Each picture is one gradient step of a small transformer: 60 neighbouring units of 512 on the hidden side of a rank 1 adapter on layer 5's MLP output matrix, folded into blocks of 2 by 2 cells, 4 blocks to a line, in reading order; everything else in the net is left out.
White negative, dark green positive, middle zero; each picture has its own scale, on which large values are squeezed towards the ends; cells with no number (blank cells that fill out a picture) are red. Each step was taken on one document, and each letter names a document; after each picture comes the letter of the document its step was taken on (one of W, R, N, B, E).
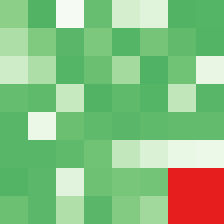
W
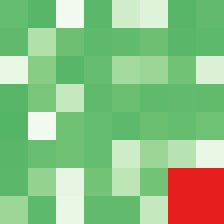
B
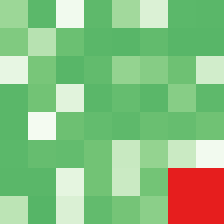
B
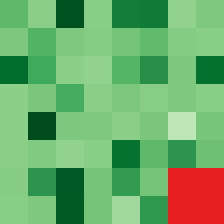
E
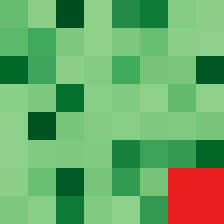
E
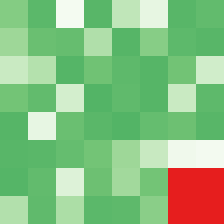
W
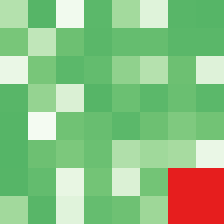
B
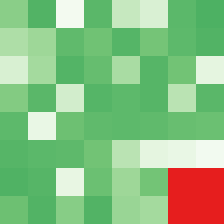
W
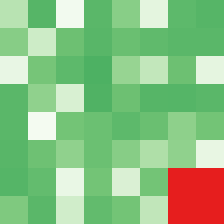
B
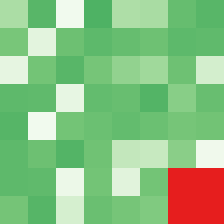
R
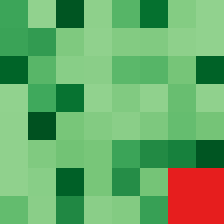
E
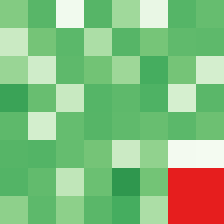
W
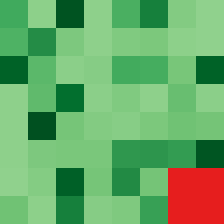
E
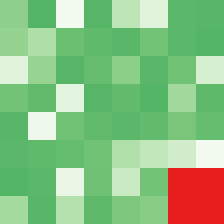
W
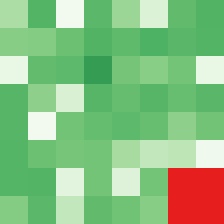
B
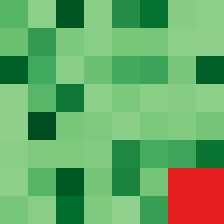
E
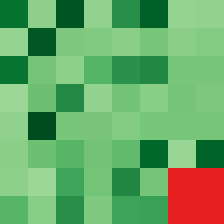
R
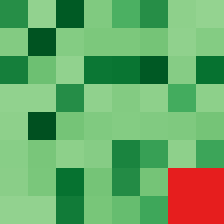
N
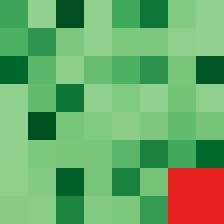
E
